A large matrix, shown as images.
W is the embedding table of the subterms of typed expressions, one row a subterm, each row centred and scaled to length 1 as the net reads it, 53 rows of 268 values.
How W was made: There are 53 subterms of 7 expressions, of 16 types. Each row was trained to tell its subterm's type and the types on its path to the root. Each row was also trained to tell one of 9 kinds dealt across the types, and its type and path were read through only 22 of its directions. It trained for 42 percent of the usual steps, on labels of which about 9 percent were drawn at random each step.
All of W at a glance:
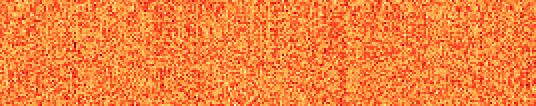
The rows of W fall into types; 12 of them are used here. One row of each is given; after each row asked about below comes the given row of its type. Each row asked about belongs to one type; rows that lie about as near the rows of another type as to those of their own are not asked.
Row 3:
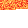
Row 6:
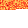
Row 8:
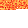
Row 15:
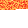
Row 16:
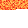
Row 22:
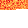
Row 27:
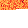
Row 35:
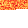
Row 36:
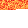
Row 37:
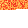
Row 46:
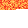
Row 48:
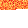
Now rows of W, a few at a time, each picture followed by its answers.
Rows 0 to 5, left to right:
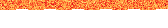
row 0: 15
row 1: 22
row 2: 36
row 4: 3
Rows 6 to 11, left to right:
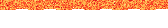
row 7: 27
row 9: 48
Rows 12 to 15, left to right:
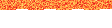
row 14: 36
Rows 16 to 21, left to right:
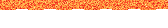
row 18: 46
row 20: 48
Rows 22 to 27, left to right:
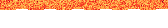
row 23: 6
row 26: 15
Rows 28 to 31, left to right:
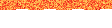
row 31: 27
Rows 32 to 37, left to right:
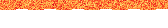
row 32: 35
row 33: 48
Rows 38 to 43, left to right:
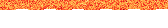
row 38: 16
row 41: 36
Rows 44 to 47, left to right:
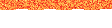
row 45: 16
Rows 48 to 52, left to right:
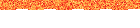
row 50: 8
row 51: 15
